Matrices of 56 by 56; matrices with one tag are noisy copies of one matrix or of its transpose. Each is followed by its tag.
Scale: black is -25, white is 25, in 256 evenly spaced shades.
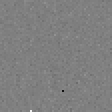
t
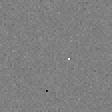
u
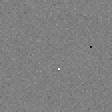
u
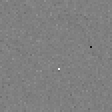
u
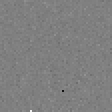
t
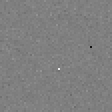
u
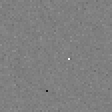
u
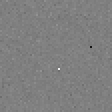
u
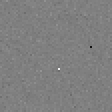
u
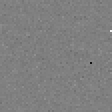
t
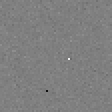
u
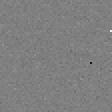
t
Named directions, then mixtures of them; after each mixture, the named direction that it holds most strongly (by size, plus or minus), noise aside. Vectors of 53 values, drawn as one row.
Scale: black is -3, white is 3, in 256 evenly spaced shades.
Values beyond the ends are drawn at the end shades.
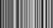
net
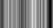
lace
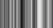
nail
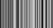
net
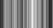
lace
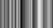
nail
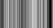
lace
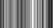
lace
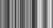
nail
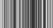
net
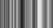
nail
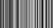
net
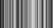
net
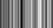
nail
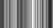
lace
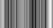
lace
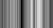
nail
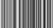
net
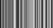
net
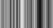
nail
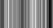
lace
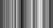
nail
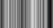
lace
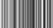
net
